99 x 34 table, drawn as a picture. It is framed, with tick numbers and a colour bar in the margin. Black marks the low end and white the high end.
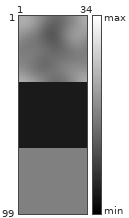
The table splits into 3 rows of 1 panel. Panel 1,1: middling, smooth. Panel 2,1: very low, flat. Panel 3,1: middling, flat.
